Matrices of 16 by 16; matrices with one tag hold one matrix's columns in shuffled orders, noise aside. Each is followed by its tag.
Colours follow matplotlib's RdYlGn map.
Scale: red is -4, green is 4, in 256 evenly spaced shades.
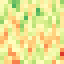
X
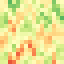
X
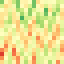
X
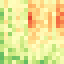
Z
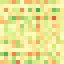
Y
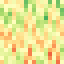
X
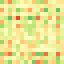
Y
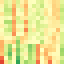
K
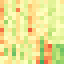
K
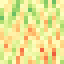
X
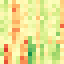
K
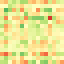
Y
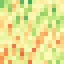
X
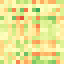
Y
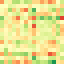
Y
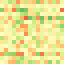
Y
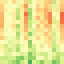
Z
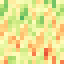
X
